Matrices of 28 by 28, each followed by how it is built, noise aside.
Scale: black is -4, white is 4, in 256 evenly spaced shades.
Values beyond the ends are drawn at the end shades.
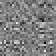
low rank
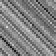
Toeplitz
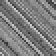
Toeplitz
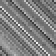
Toeplitz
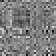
low rank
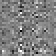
low rank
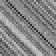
Toeplitz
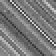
Toeplitz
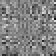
low rank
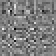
low rank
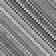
Toeplitz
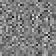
low rank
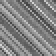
Toeplitz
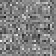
low rank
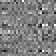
low rank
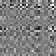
low rank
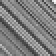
Toeplitz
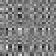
low rank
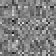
low rank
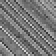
Toeplitz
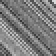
Toeplitz
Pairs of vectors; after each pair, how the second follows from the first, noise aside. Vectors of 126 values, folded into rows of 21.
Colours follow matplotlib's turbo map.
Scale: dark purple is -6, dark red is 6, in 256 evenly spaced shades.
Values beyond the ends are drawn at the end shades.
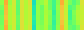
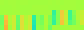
partly zeroed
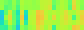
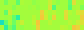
partly zeroed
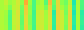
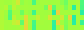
partly zeroed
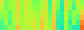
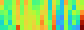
scaled up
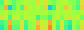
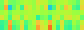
copied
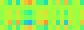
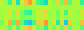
copied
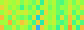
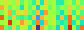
scaled up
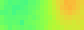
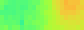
copied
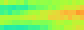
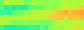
copied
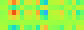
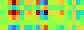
scaled up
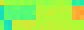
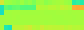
partly zeroed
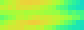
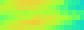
copied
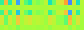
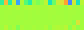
partly zeroed
